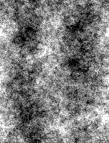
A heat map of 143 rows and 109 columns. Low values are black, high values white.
On average the colour sits 50% of the way up the scale. Upright stripes repeat 2 times across the table. The bottom right is the ninth with the highest average. No overall slope runs across the table.
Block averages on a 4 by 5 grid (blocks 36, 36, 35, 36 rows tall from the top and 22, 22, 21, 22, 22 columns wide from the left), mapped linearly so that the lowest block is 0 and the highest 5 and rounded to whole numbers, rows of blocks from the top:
31413 / 32403 / 32323 / 40435
